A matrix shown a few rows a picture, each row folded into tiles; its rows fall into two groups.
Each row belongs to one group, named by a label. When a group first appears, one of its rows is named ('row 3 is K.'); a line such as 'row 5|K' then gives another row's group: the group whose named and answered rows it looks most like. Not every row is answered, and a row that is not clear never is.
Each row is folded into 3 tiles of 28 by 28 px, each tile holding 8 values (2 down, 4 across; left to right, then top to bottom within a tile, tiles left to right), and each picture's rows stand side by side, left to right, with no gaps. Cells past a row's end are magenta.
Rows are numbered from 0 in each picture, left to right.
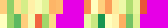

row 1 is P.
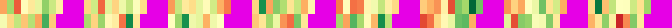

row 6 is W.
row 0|P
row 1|P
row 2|P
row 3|P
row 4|P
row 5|W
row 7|P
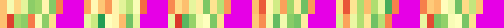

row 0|W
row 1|P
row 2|W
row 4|W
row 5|W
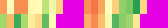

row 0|P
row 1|W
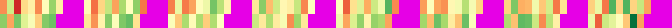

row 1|W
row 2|P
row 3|P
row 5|P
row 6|P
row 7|W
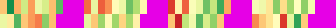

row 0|P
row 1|P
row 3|W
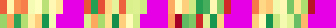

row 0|P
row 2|W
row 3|W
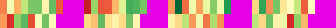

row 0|W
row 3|P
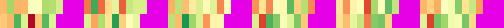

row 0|P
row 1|P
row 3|W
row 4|W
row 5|W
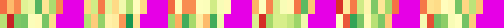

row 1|P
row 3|W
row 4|W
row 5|W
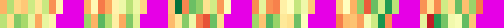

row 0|P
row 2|P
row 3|P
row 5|W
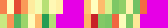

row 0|P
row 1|W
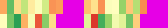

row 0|P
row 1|W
